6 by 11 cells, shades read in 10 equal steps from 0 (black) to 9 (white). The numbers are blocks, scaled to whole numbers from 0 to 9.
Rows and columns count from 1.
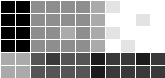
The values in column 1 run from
0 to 6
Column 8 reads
8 9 8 9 2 2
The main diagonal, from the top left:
0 0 5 5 3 3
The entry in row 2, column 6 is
5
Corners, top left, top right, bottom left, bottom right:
0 9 6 2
